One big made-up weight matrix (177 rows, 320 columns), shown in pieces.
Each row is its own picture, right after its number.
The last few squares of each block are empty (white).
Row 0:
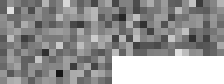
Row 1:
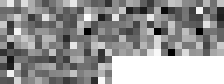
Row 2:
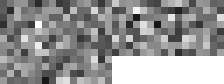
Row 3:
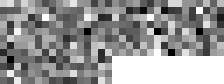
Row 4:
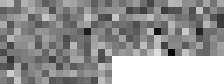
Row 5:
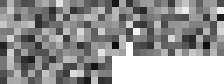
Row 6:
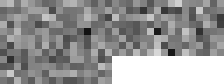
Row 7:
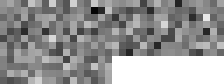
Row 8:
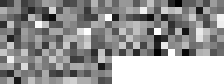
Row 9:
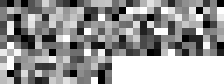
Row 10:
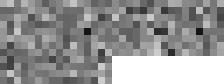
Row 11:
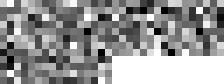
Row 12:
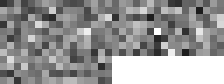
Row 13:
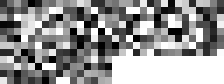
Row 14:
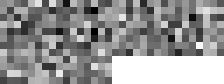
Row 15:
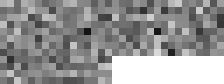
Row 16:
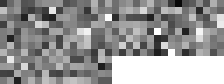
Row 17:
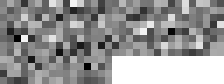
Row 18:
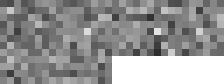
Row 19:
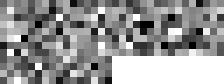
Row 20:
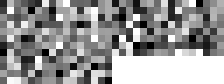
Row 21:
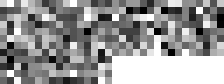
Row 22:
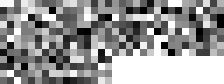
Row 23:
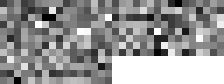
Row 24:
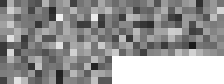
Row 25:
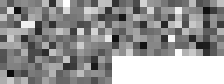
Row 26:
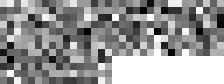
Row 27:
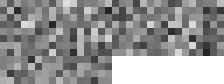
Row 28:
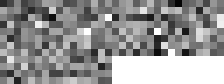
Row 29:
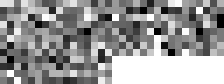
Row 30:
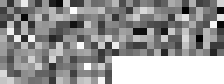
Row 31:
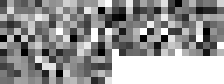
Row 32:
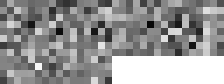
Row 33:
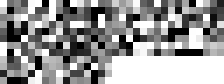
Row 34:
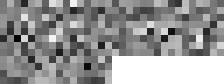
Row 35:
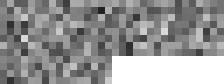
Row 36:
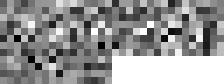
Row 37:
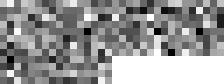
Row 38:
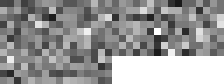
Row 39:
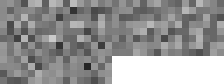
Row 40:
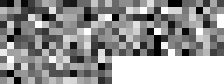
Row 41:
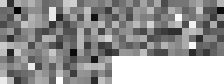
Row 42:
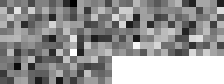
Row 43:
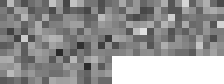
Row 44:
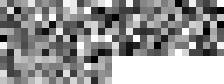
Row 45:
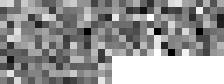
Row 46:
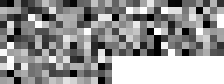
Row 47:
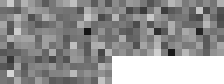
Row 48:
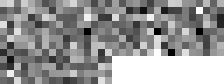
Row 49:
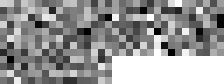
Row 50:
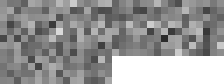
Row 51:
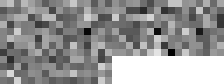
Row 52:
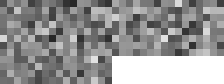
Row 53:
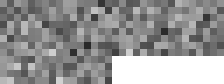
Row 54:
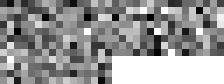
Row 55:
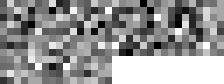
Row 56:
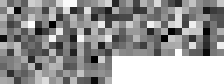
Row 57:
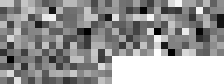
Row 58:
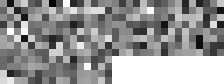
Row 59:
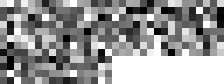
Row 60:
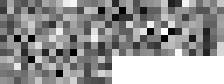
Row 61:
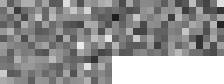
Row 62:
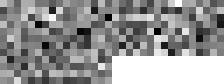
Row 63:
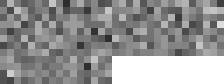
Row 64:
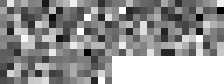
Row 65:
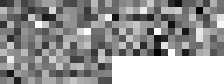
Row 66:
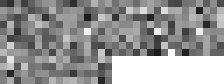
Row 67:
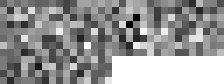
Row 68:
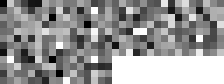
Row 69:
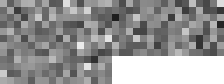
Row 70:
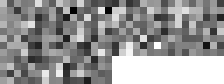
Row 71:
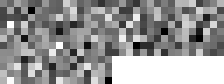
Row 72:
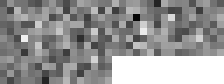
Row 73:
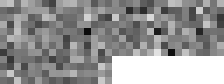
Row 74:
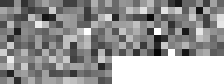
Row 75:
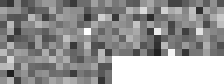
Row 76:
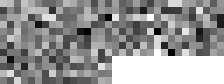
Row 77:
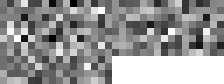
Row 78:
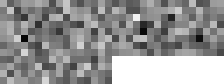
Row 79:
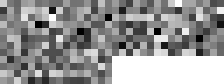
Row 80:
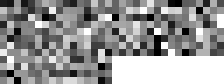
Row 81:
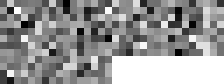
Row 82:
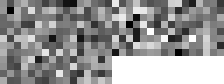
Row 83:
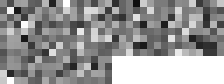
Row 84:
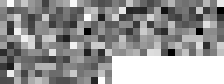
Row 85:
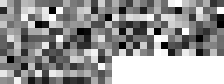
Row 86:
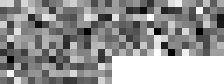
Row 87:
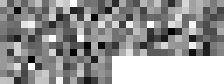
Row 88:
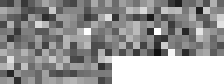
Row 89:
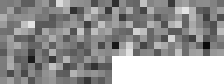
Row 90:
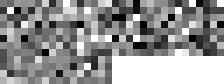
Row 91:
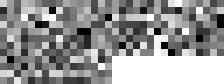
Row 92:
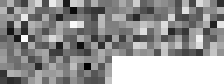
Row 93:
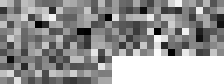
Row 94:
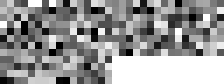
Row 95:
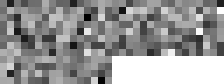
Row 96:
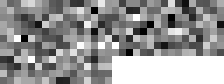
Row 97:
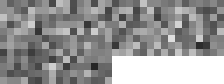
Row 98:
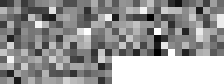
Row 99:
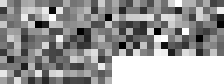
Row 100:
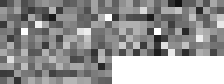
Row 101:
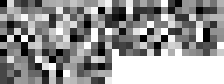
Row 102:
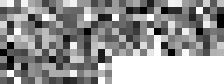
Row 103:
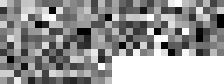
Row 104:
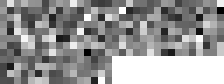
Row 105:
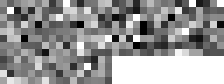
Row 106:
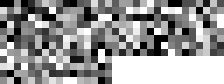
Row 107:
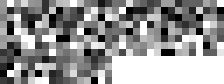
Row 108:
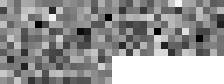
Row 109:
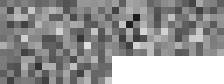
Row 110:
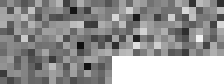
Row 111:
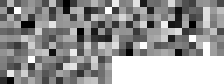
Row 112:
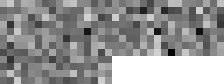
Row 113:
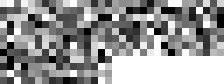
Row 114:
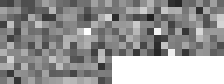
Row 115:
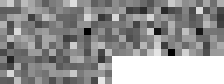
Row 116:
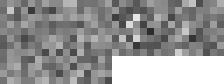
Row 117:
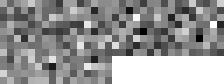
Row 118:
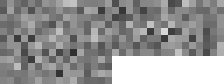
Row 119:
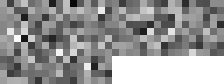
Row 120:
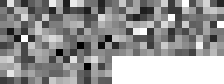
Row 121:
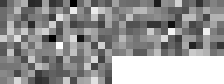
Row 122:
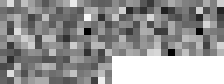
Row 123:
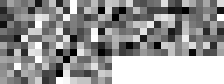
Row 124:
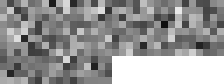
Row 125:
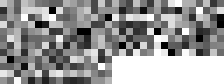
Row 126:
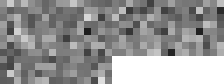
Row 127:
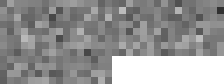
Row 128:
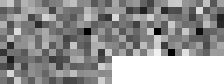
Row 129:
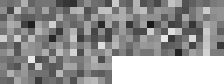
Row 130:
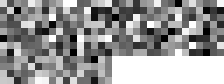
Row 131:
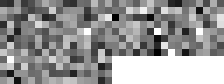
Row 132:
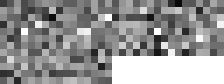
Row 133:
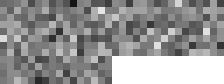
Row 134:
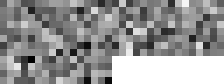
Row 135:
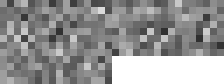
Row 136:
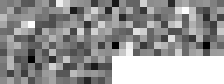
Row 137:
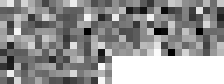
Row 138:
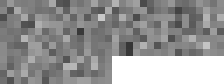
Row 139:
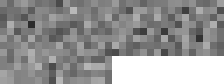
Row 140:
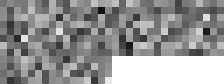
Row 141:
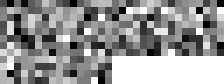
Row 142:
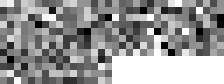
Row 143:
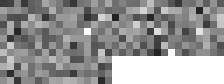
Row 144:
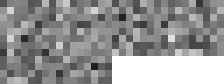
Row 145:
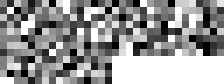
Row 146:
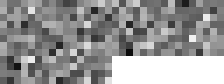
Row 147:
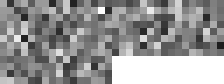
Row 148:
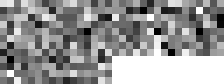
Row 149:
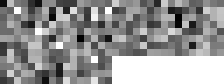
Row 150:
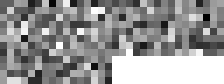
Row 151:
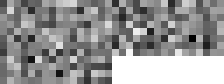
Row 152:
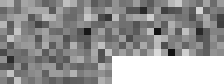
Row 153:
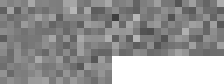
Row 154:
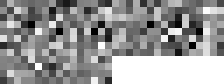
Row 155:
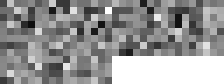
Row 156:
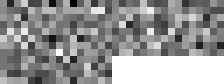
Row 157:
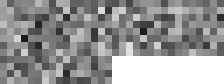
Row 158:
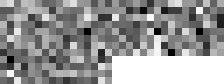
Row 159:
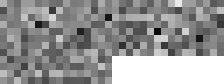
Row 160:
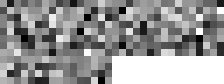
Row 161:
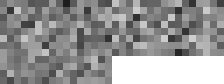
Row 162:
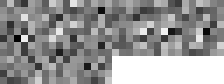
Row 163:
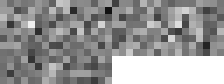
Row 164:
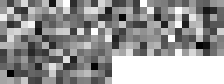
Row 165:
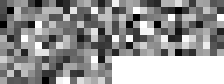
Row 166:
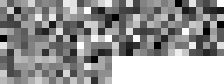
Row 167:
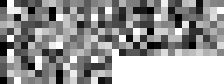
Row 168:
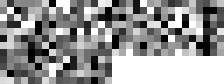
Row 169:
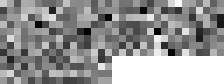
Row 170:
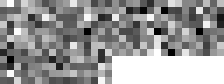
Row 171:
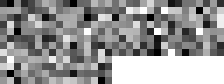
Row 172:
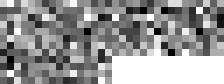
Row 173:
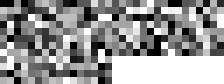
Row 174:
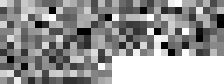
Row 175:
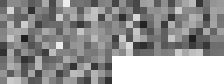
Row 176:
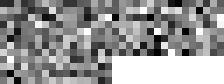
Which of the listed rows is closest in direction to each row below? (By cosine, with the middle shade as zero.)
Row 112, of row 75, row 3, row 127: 3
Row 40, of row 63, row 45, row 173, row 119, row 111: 173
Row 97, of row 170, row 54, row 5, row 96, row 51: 5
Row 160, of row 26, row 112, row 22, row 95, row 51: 95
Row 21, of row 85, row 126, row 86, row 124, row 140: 86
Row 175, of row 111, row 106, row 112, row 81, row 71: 71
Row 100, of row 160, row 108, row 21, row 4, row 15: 160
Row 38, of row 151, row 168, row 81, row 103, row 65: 65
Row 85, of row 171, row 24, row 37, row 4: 4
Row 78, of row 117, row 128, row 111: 117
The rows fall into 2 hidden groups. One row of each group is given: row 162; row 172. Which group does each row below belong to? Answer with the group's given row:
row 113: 172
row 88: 172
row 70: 162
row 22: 172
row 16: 172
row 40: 172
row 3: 172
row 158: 172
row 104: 172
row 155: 162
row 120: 162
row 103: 172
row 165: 162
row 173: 172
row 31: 162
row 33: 162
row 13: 162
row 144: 162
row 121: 162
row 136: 162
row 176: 172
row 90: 162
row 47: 172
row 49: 172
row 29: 172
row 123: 162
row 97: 162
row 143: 172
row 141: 172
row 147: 162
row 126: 172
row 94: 162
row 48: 172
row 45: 172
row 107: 172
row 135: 162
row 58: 162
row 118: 162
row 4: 172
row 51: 172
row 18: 172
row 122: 172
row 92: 162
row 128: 172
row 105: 162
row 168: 162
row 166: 162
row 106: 172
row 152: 172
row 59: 172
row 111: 162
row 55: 162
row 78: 162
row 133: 162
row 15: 172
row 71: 162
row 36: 162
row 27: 162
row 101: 162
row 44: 162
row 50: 162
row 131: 172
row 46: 172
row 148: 172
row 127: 172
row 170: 172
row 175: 162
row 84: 172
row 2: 162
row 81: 162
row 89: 162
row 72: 162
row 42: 162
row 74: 172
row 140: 162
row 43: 162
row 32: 162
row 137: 172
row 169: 172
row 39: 162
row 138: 162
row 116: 162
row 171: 172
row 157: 162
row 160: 172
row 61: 162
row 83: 162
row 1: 172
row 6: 172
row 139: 162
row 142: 172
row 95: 172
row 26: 172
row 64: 172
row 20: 162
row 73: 172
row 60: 162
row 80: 172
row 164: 162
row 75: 172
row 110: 162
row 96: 162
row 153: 162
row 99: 172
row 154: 162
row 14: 162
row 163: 162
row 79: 172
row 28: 172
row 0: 162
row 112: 172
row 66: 172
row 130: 162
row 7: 162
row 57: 172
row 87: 162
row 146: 162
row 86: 172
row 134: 162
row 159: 172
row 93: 172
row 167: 162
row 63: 162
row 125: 172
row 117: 162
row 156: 162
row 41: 162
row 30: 162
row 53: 162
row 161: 162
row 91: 172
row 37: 172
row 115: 172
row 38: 172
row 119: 162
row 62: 172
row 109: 162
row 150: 162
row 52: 162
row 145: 162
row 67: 162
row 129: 162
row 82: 162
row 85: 172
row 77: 162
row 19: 162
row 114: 172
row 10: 172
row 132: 172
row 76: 172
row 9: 172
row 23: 172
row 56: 162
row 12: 172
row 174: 172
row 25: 162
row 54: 172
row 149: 162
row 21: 172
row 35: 162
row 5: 162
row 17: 162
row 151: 162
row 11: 172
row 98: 172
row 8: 172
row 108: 172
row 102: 172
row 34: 162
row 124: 162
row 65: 172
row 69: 162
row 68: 162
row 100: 172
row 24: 162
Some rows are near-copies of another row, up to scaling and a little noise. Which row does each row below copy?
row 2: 165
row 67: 109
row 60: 118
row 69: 61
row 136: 89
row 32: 154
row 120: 43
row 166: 44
